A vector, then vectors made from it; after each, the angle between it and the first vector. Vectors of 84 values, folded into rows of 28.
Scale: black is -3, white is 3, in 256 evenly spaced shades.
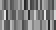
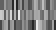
orthogonal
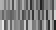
partly aligned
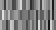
partly aligned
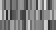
partly aligned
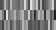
nearly opposite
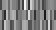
nearly opposite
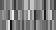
partly opposed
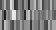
partly opposed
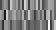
nearly opposite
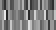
nearly parallel
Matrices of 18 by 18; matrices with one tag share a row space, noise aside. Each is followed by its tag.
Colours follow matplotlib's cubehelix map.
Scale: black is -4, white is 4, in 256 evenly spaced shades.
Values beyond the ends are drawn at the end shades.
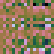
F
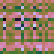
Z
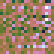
F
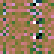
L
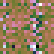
L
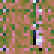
L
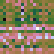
Z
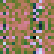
L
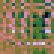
F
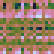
Z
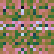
Z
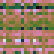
Z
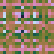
Z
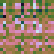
Z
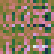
F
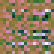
F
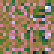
F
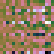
F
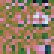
F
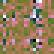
L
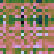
Z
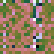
L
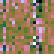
L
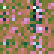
L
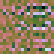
F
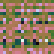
Z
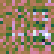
F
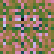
Z
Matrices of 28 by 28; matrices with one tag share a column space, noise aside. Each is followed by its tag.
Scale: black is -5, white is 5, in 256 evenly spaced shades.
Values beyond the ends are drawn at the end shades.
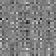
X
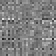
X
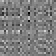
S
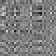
S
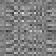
S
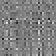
X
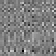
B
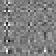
B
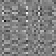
S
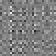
S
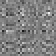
S
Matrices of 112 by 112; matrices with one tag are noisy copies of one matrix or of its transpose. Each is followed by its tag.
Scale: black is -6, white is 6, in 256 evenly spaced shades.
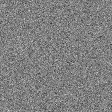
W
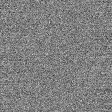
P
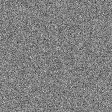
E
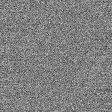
P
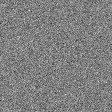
W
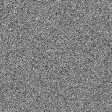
W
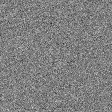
W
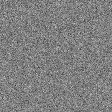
E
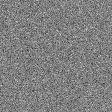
E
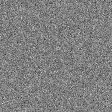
E
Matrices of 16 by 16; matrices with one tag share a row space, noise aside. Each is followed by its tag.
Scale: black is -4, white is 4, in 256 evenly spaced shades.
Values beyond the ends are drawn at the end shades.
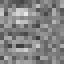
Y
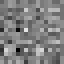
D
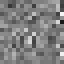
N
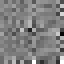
N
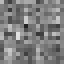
D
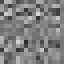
D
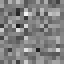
D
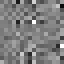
N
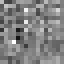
D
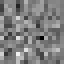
D
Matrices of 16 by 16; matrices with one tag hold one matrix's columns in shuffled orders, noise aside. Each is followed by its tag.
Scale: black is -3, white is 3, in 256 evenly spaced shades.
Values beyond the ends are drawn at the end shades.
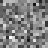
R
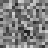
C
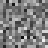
R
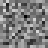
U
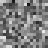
R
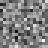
C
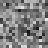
C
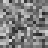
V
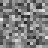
U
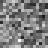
U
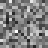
V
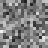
R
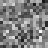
R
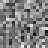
C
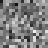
R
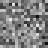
U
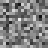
U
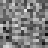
C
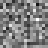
U
